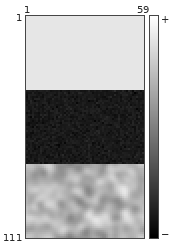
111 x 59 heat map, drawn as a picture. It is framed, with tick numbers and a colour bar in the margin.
It is made of 3 by 1 panels. Panel 1,1: very high, flat. Panel 2,1: very low, fine-grained, faint in contrast. Panel 3,1: high, blotchy.
